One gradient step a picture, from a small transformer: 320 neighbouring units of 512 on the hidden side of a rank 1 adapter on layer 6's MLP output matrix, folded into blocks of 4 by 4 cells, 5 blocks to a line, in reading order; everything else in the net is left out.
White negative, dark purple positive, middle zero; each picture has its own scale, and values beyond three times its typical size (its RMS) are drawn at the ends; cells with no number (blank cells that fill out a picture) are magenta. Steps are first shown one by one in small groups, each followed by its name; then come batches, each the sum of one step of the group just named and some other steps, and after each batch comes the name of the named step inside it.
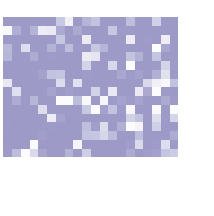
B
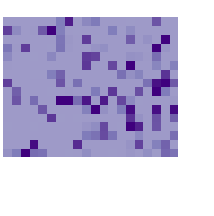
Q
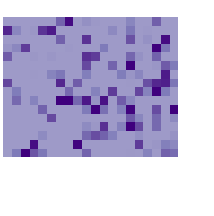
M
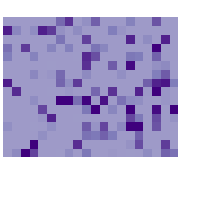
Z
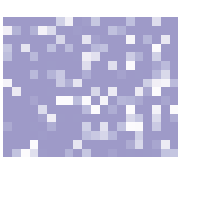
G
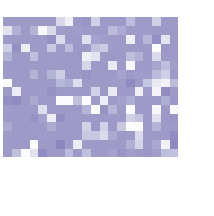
G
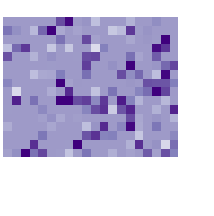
M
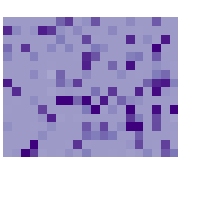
Z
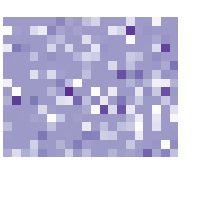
M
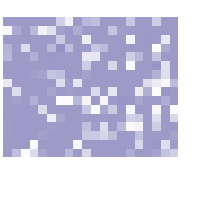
B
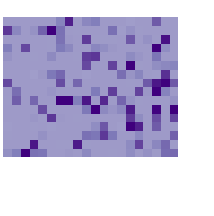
Q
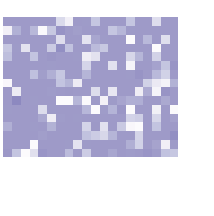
G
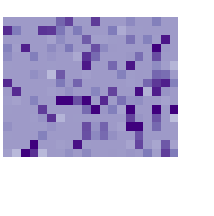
Z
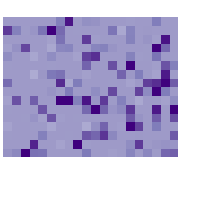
M
